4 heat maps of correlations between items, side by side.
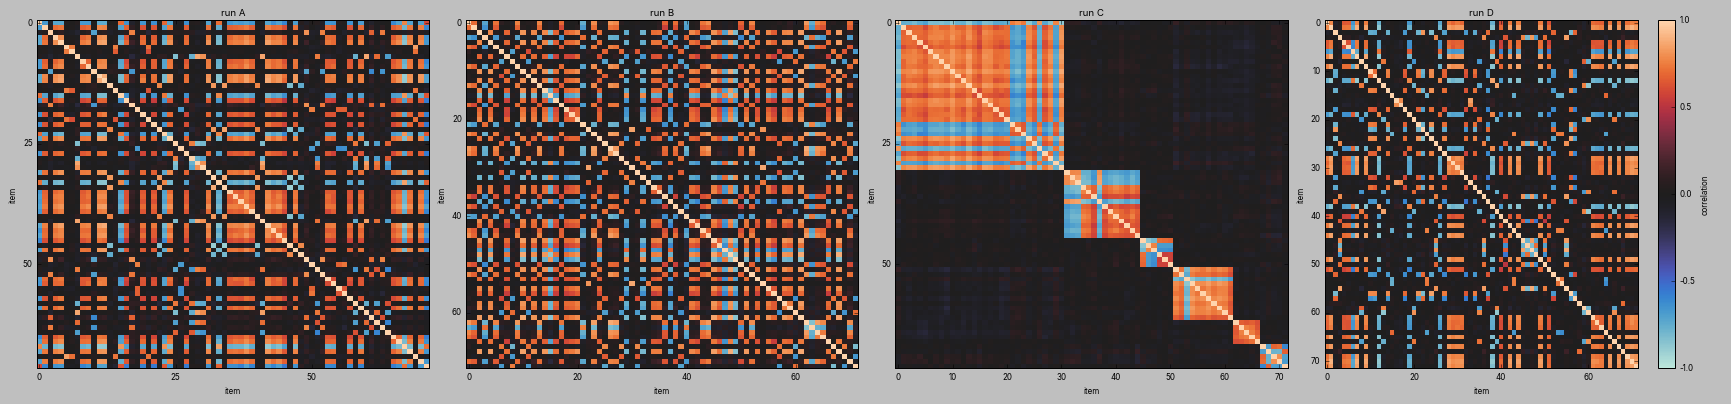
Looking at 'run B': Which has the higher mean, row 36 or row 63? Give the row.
36
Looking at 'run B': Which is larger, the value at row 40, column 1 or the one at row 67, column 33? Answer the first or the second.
the second
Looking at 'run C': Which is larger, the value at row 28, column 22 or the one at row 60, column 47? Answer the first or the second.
the second
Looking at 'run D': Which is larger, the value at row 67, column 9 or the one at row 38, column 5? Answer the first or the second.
the first
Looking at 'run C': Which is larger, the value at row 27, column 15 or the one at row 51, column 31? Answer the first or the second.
the first
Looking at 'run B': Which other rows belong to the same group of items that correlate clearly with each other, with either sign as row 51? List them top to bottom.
2, 4, 7, 10, 12, 14, 15, 16, 18, 19, 20, 24, 29, 32, 34, 35, 37, 41, 42, 45, 46, 47, 48, 49, 53, 55, 56, 58, 59, 61, 66, 68
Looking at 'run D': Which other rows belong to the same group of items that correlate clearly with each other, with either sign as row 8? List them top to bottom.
13, 20, 35, 39, 59, 60, 66
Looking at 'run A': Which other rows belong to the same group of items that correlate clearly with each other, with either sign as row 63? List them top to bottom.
2, 10, 17, 49, 52, 61
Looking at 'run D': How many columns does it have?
72
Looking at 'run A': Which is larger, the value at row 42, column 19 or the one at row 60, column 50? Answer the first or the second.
the first
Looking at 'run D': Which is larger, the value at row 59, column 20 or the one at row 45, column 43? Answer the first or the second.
the second
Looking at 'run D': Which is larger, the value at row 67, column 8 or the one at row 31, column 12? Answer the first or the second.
the first
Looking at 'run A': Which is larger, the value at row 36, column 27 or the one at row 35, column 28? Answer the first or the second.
the first
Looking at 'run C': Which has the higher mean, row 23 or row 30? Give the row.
30
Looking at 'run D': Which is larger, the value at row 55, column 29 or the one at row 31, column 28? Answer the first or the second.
the second
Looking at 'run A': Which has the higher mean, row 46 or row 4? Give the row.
4
